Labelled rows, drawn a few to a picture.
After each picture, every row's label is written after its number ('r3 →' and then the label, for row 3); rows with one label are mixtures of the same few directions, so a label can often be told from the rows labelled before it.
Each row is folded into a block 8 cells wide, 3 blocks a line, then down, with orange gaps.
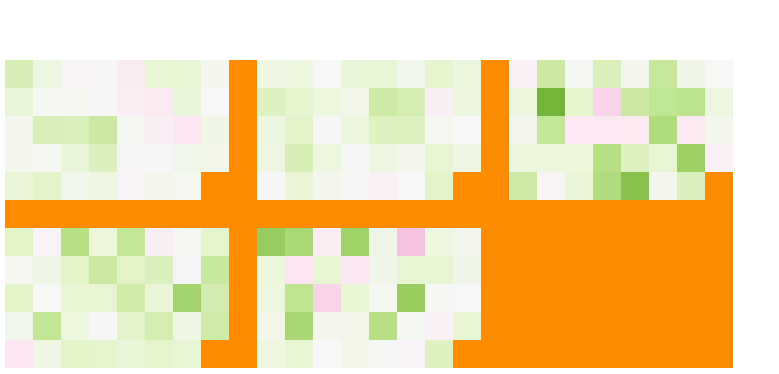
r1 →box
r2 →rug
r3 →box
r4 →box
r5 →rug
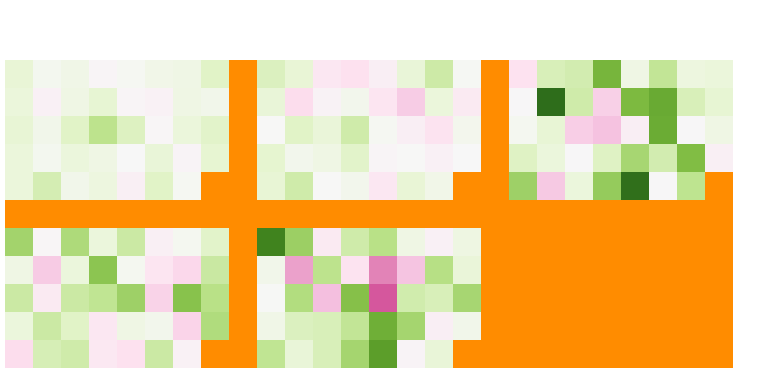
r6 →box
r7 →box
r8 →box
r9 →box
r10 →rug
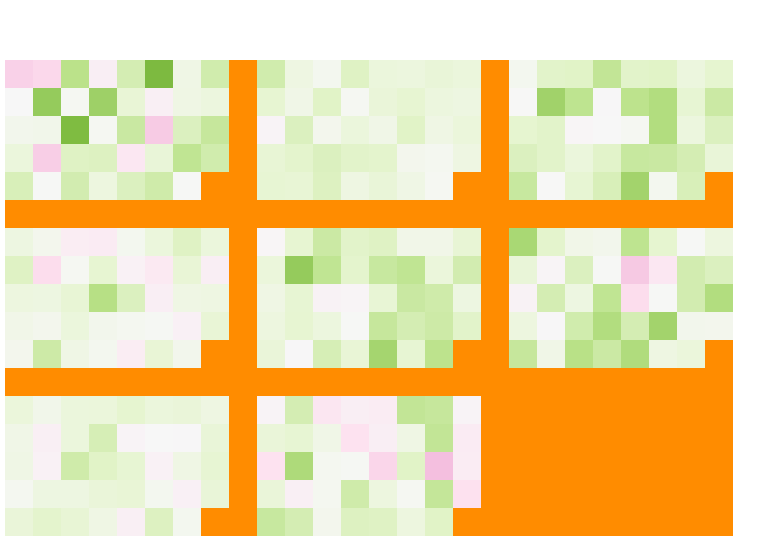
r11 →rug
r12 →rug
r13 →box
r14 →box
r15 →box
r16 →rug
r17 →box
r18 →box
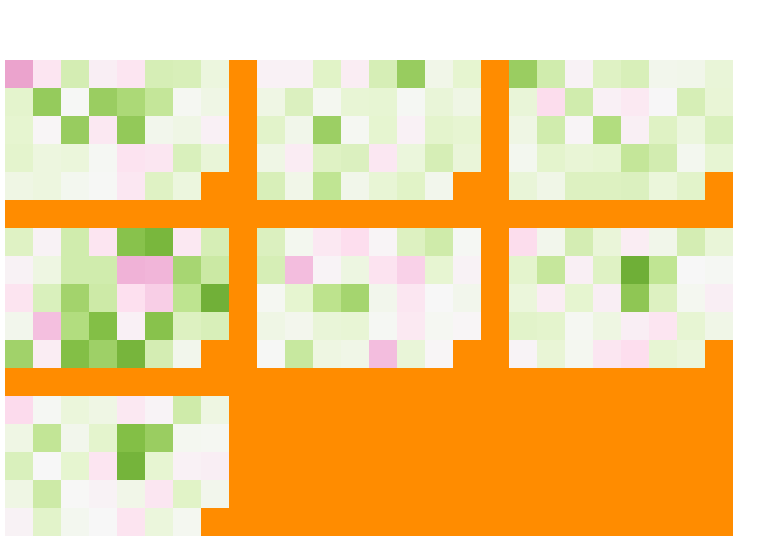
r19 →rug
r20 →rug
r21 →rug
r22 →rug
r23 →box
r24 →rug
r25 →rug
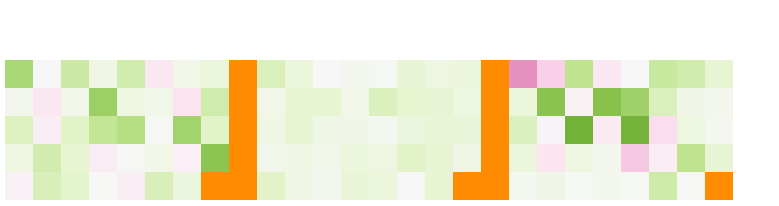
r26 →box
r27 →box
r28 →rug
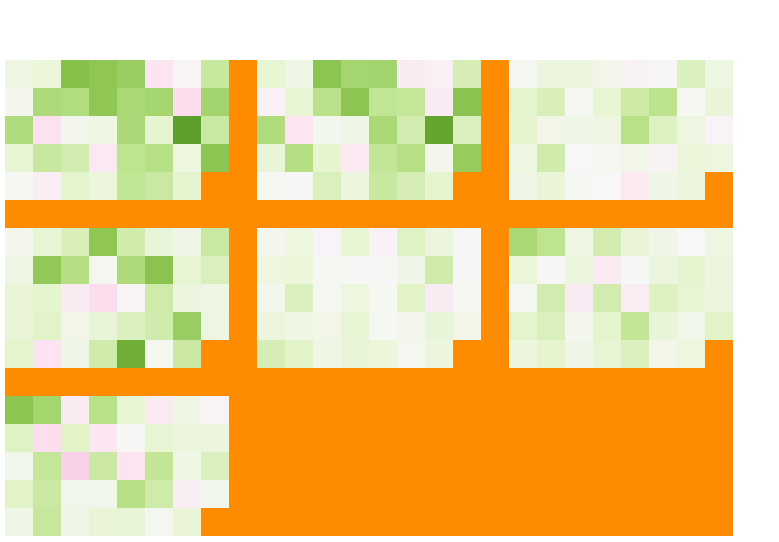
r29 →box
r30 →box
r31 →rug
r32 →box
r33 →box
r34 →rug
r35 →rug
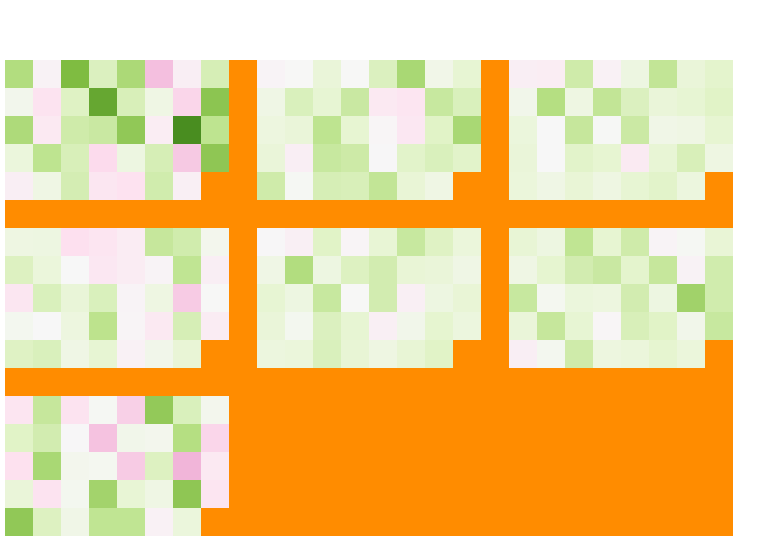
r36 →box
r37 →rug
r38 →rug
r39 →box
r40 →rug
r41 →box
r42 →box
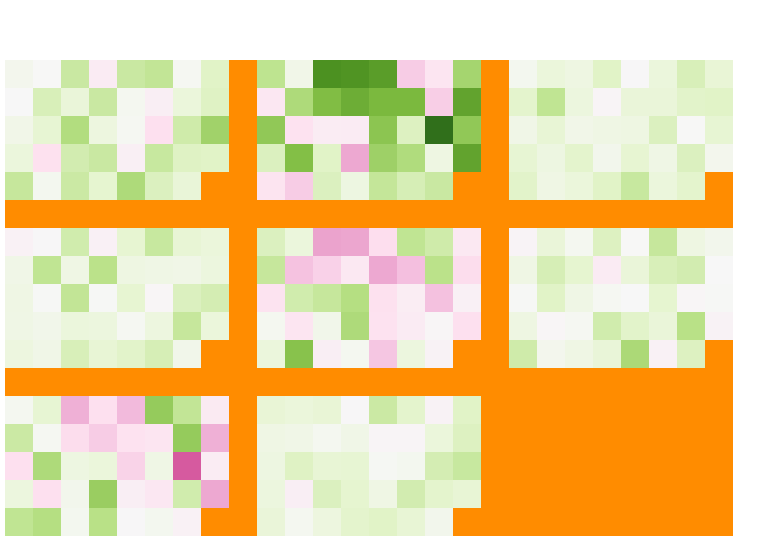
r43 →rug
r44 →box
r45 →box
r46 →rug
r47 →box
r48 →box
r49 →box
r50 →rug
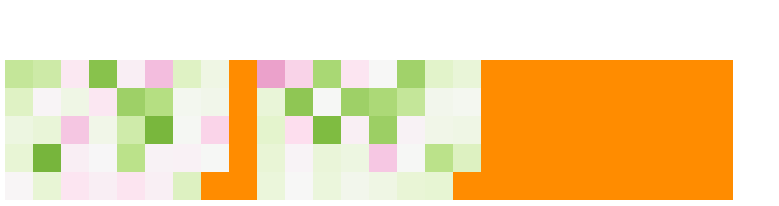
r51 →rug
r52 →rug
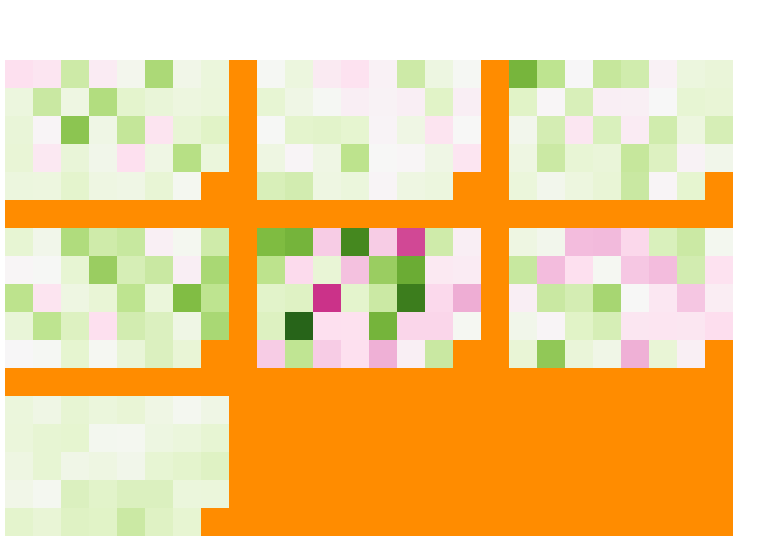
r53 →rug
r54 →box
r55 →rug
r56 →box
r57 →rug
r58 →box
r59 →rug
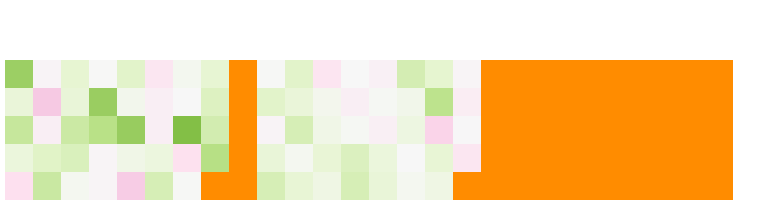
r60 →box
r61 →box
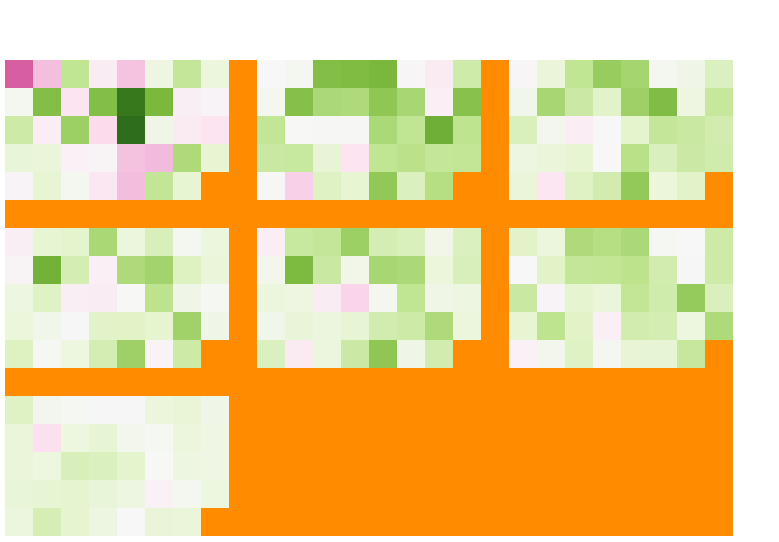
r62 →rug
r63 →box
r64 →box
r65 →box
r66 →box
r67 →box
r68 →box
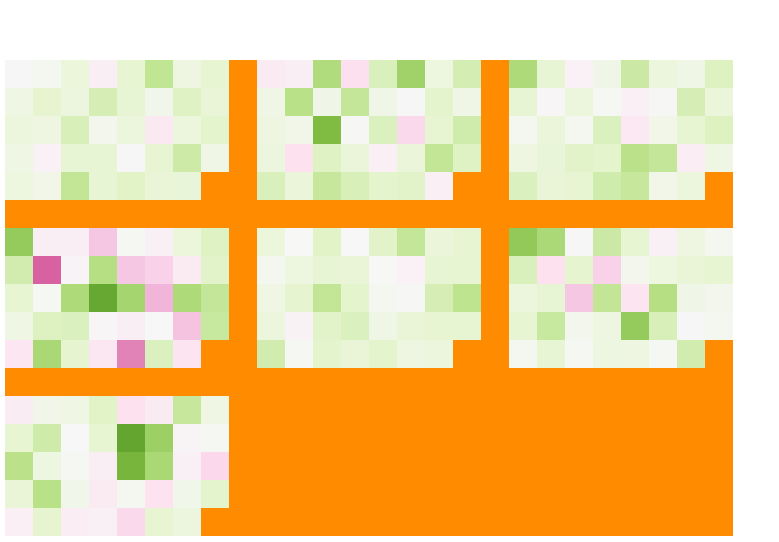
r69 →rug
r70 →rug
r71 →rug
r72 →box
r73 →rug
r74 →rug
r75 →rug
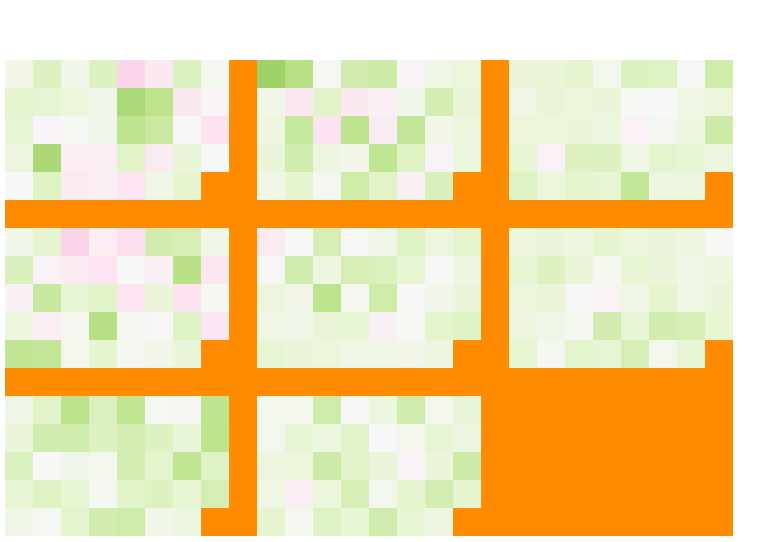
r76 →rug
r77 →rug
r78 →rug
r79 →box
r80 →rug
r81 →box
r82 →box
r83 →rug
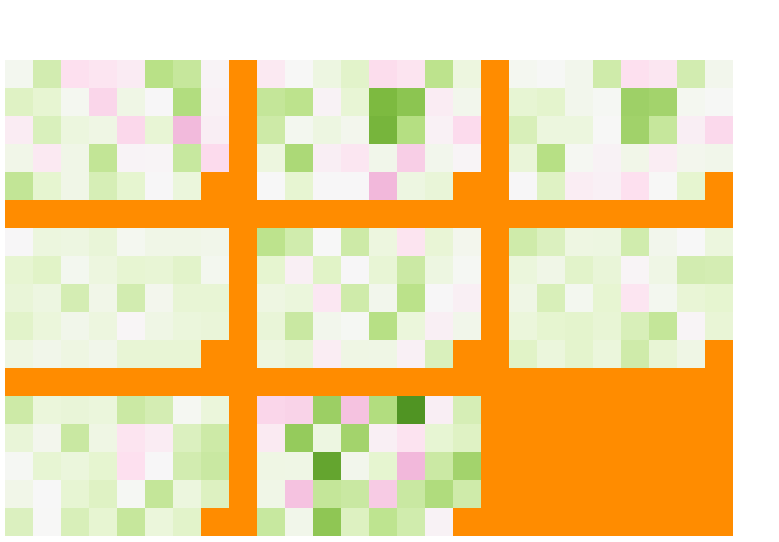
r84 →box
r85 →rug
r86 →rug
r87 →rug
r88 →rug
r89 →rug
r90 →rug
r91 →rug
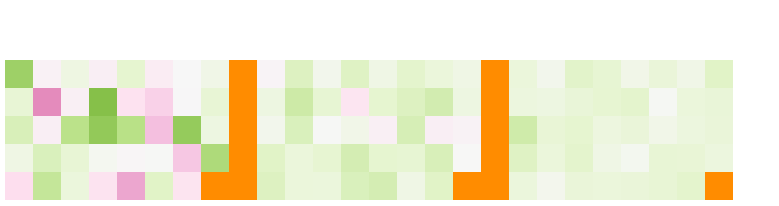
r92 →box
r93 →box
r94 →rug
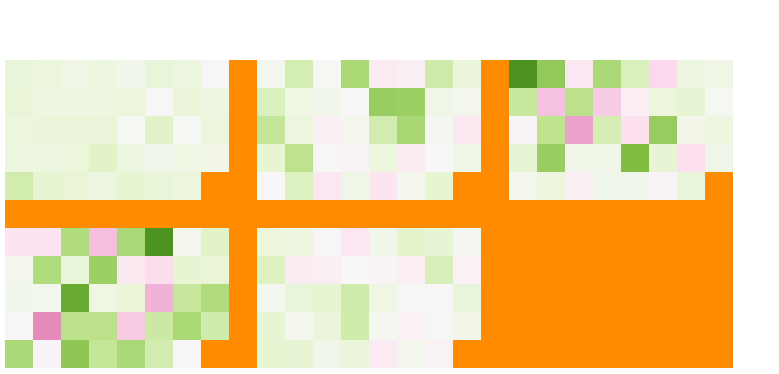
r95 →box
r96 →rug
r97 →rug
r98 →rug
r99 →box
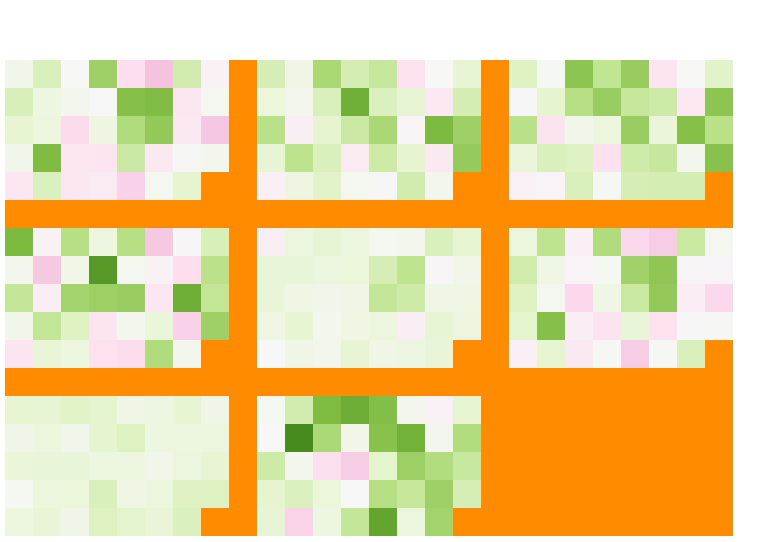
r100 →rug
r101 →box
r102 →box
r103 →box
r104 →rug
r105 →rug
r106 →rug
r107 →box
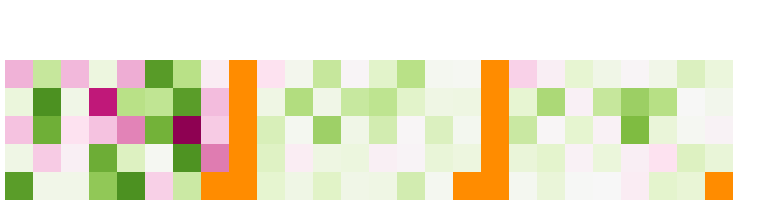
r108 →box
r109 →rug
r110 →rug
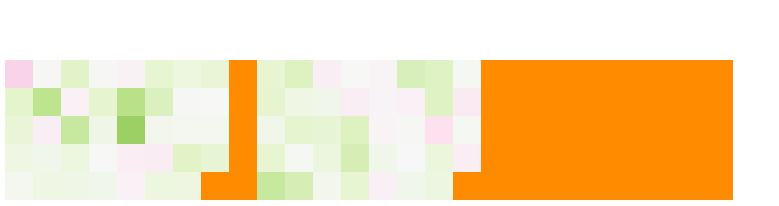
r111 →rug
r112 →box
